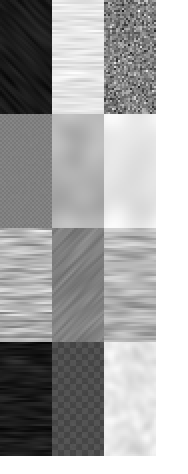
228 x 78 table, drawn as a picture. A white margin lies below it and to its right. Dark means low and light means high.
The table splits into 4 rows of 3 panels. Panel 1,1: very low, slanting down to the right, faint in contrast. Panel 1,2: very high, streaked across, faint in contrast. Panel 1,3: middling, fine-grained, strong in contrast. Panel 2,1: middling, checkered, faint in contrast. Panel 2,2: high, smooth, faint in contrast. Panel 2,3: very high, smooth, faint in contrast. Panel 3,1: high, streaked across. Panel 3,2: middling, slanting up to the right, faint in contrast. Panel 3,3: high, streaked across. Panel 4,1: very low, streaked across, faint in contrast. Panel 4,2: low, checkered, faint in contrast. Panel 4,3: very high, blotchy, faint in contrast.
